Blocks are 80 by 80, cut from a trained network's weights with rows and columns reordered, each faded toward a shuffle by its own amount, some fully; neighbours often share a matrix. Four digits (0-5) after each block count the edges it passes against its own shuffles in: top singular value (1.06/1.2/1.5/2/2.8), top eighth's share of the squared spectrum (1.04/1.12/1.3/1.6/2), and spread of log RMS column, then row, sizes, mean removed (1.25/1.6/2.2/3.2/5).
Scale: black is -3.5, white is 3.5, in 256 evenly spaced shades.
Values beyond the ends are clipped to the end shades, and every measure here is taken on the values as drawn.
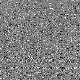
3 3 0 3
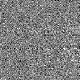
3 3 1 2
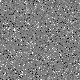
0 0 0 0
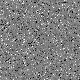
0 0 0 0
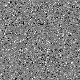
2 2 0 2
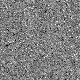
0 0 0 0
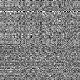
4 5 1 3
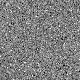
0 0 0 0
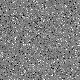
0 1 0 0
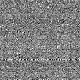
3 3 1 2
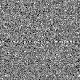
3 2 0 1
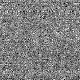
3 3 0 1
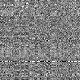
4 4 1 2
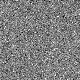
0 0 0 0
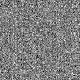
3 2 0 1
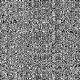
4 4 1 2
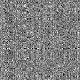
3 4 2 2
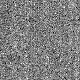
2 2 0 1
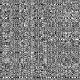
4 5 1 3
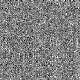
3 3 0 1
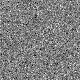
1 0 0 0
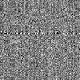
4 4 1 2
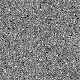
0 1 0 0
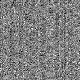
3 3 0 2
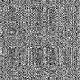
4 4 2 2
